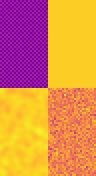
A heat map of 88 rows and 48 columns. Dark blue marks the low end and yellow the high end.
It is made of 2 by 2 panels. Panel 1,1: low, checkered. Panel 1,2: very high, flat. Panel 2,1: very high, blotchy, faint in contrast. Panel 2,2: high, fine-grained.
